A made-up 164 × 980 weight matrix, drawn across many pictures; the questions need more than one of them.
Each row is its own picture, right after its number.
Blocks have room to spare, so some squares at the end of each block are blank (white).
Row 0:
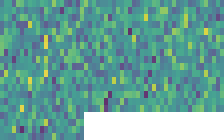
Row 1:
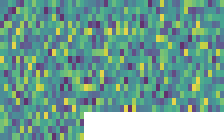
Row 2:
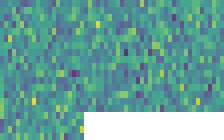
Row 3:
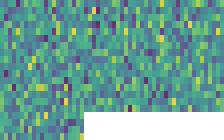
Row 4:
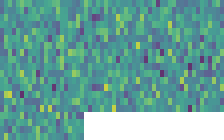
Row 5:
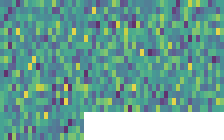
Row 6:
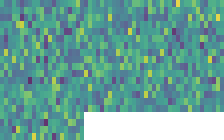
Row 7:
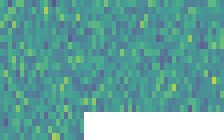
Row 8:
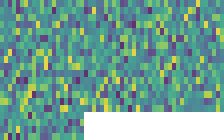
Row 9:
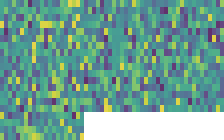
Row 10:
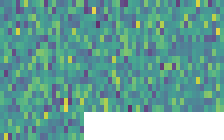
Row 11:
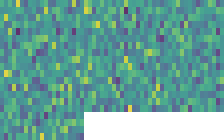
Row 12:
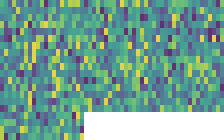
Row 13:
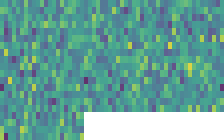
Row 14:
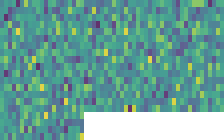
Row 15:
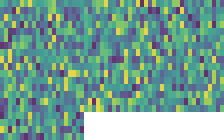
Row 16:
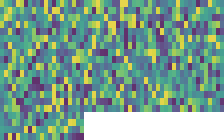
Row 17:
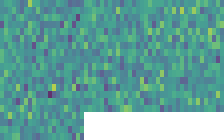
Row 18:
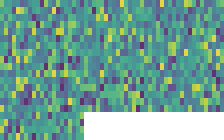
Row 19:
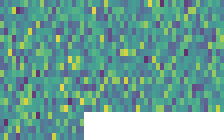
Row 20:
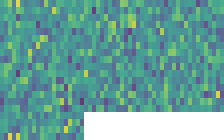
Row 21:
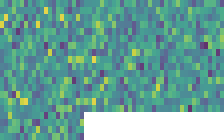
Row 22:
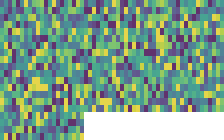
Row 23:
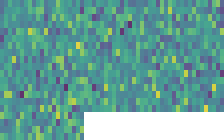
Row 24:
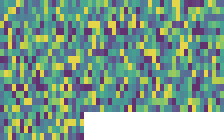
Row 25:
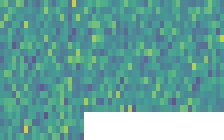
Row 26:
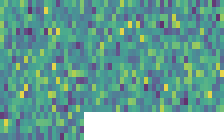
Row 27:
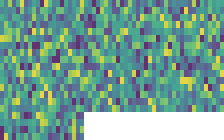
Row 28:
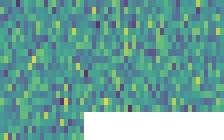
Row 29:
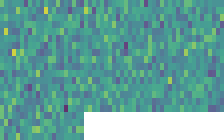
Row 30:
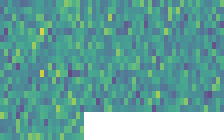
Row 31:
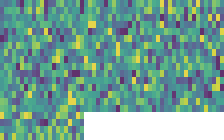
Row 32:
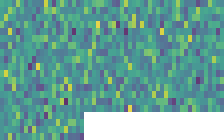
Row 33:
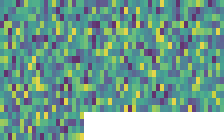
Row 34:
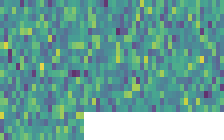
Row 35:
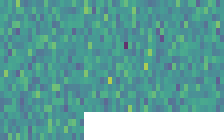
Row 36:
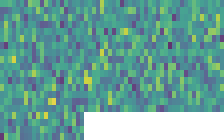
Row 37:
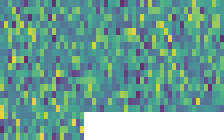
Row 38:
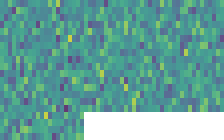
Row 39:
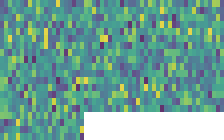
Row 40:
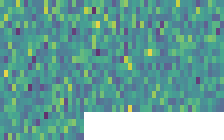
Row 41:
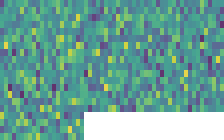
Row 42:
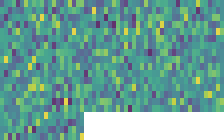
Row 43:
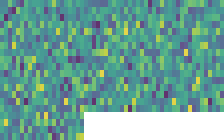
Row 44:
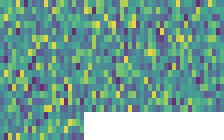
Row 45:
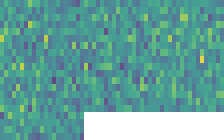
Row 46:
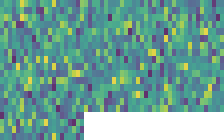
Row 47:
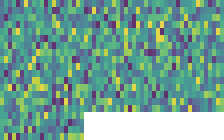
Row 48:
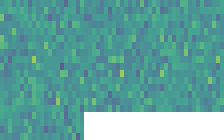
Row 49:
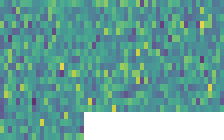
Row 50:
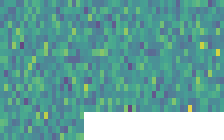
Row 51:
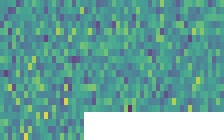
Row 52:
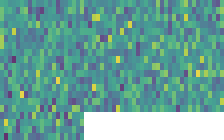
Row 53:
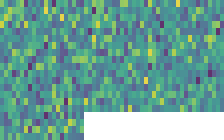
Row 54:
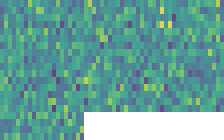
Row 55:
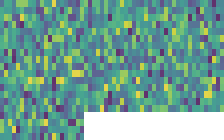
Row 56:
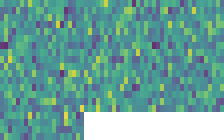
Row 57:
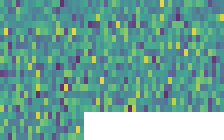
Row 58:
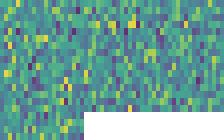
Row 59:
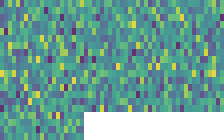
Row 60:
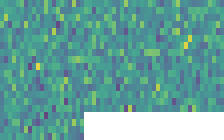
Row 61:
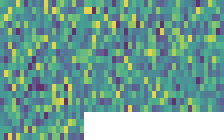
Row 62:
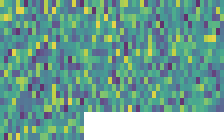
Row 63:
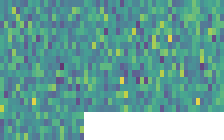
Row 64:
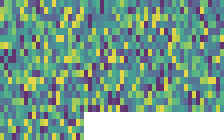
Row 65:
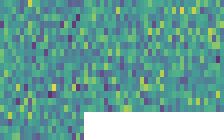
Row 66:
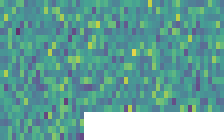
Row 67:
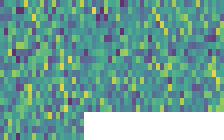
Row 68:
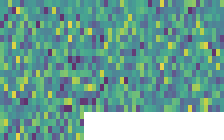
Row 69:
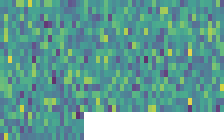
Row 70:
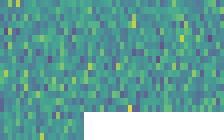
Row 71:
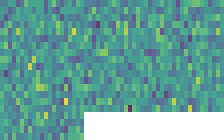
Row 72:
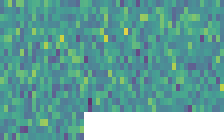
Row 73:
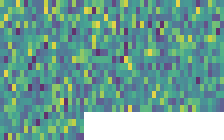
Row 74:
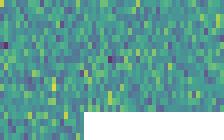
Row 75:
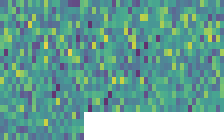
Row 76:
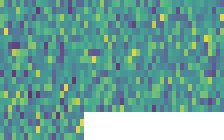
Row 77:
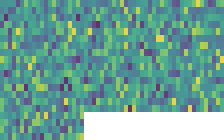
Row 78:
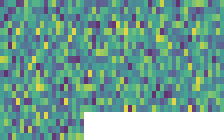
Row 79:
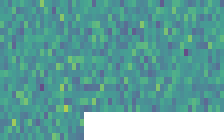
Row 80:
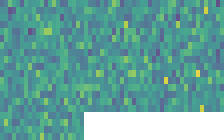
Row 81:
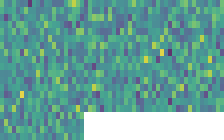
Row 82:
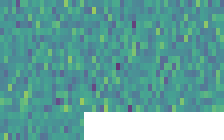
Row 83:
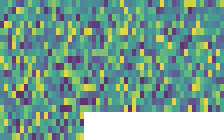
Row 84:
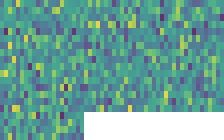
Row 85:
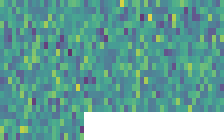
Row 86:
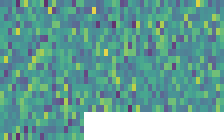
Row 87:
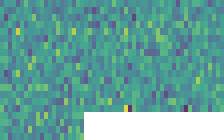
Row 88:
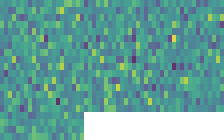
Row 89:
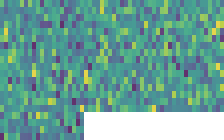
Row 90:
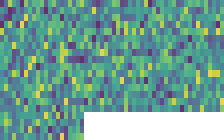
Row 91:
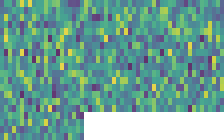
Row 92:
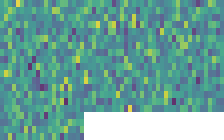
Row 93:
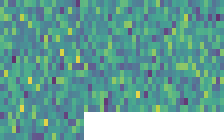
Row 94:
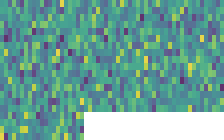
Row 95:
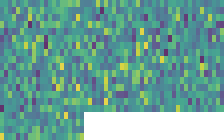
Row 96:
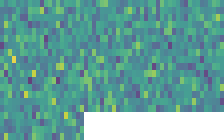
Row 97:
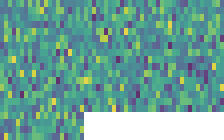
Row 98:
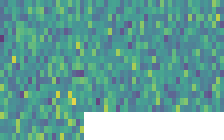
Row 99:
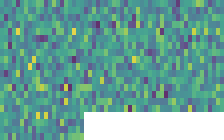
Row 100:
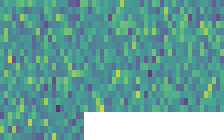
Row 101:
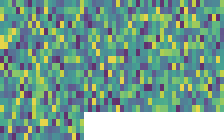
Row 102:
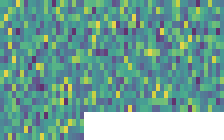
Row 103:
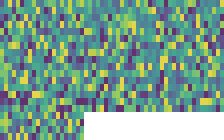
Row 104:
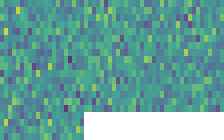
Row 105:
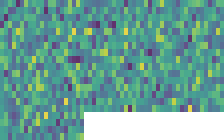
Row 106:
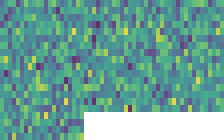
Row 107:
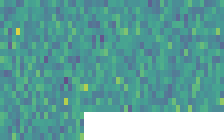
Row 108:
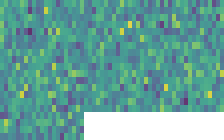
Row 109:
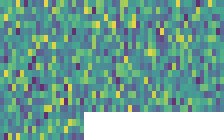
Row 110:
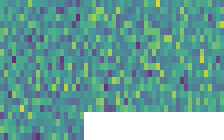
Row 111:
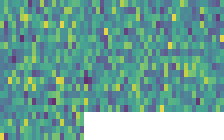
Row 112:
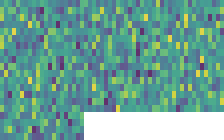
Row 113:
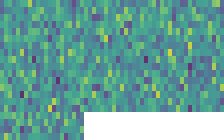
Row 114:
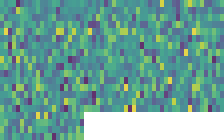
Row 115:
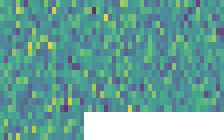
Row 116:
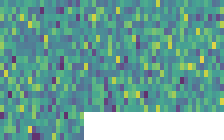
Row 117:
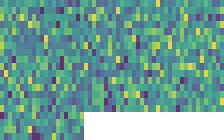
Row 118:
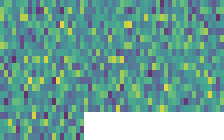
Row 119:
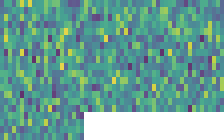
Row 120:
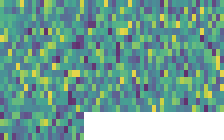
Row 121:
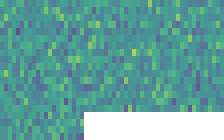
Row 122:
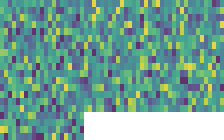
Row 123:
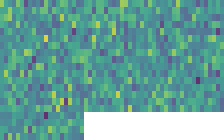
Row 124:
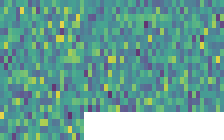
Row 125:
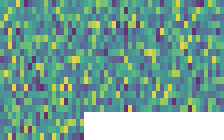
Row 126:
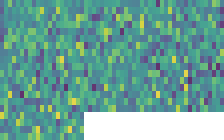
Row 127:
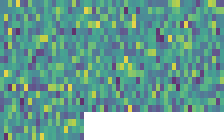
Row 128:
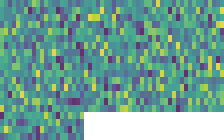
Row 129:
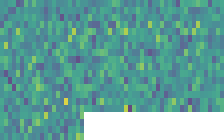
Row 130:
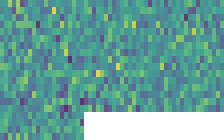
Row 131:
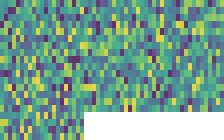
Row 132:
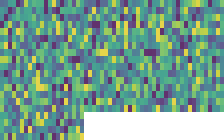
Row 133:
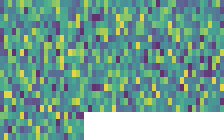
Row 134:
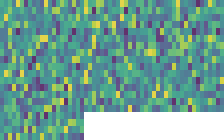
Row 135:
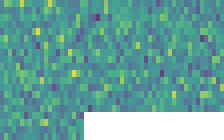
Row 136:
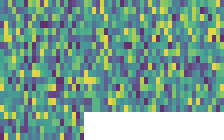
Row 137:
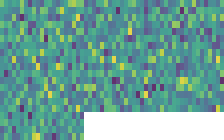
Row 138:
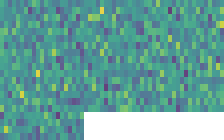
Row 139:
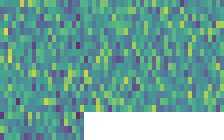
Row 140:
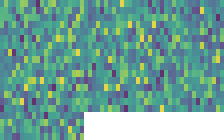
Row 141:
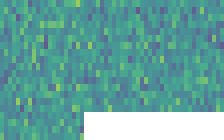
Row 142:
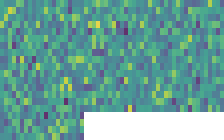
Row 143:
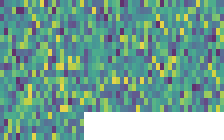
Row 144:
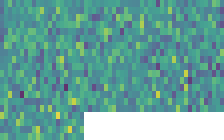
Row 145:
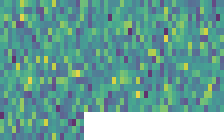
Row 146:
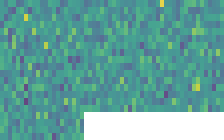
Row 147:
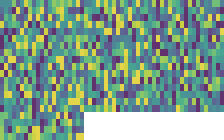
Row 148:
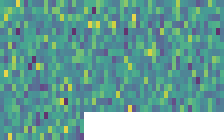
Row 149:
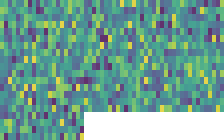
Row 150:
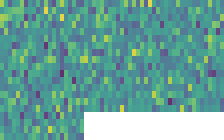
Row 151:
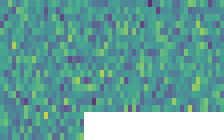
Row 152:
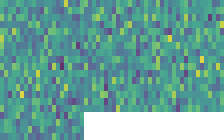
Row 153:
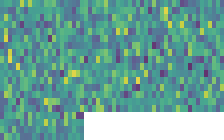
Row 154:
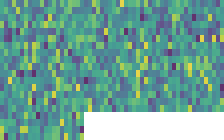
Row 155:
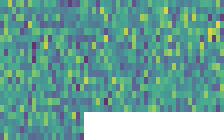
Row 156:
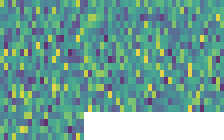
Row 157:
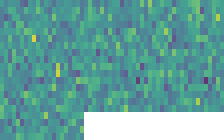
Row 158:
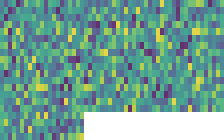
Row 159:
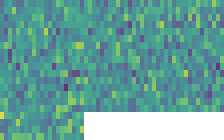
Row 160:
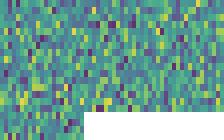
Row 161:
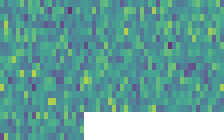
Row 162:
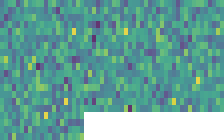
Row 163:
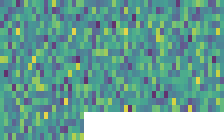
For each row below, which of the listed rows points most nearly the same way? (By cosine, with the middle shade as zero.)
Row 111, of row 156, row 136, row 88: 88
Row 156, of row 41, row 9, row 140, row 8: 9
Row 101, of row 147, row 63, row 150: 63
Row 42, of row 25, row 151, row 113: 151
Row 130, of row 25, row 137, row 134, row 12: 134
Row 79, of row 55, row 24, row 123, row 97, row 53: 24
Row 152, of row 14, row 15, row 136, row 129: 136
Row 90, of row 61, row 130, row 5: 5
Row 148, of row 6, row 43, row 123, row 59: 123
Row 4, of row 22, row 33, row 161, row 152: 161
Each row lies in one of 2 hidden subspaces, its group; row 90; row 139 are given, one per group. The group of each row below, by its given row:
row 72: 139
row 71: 90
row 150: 90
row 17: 139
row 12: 139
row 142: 90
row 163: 90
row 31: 139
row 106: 90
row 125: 90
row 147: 139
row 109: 90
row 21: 90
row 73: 90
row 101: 139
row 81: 139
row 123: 90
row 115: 90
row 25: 90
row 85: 139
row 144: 139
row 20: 90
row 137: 139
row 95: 139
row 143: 90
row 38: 90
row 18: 90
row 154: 139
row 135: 139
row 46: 139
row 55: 139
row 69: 139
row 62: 90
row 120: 139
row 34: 139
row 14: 90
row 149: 139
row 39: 139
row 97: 139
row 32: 90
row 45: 139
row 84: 90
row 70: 90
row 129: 90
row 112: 139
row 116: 139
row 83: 90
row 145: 139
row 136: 139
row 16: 90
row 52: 139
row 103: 90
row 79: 90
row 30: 139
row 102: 90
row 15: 139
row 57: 90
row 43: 90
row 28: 90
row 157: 139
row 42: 90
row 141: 139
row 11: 90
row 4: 139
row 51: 90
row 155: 139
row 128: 139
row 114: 90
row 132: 90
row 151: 90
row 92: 90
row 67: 90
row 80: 90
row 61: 90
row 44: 90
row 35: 90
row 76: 90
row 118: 139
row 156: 139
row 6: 139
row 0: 139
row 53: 90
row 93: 139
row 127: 90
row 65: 139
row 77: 90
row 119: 139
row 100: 139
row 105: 90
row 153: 139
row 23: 139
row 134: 90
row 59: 90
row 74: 139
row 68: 90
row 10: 90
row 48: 139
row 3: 90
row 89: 139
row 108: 139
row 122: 139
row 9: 139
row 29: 90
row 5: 90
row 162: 90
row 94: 139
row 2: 139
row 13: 139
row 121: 90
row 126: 139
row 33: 90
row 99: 90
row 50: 90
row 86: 90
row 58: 90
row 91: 139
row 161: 139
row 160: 90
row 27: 139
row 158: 90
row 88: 139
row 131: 90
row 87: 90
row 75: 139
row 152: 139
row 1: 90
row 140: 139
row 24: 90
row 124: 139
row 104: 90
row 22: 90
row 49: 139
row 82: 90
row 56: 139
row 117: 139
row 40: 90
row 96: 139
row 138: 139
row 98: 139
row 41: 139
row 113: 139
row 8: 90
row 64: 139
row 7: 90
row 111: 139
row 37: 139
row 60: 90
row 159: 139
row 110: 139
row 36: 139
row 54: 139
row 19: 90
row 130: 90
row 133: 139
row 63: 139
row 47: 90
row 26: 139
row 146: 90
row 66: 90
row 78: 90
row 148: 90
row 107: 90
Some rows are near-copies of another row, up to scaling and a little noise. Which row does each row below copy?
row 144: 126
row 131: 51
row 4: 133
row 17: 65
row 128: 138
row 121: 66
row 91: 119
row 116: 117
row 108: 26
